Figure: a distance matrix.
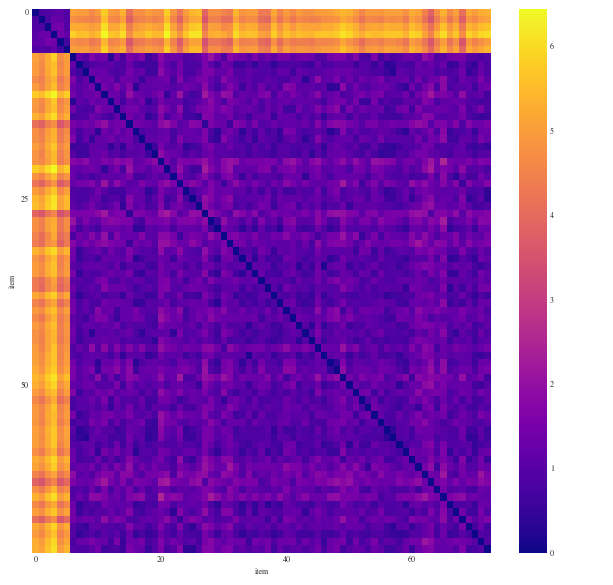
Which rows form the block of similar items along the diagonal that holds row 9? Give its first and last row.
6 to 72
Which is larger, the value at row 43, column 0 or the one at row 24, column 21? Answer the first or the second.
the first
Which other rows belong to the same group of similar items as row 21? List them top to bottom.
6, 7, 8, 9, 10, 11, 12, 13, 14, 15, 16, 17, 18, 19, 20, 22, 23, 24, 25, 26, 27, 28, 29, 30, 31, 32, 33, 34, 35, 36, 37, 38, 39, 40, 41, 42, 43, 44, 45, 46, 47, 48, 49, 50, 51, 52, 53, 54, 55, 56, 57, 58, 59, 60, 61, 62, 63, 64, 65, 66, 67, 68, 69, 70, 71, 72
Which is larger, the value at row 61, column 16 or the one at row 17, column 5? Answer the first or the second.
the second
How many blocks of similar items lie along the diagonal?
2
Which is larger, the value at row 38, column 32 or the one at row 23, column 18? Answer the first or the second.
the second
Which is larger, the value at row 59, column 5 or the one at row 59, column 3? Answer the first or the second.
the second
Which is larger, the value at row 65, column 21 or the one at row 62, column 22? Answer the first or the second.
the first
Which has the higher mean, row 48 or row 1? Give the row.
1
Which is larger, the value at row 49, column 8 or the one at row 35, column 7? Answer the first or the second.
the first
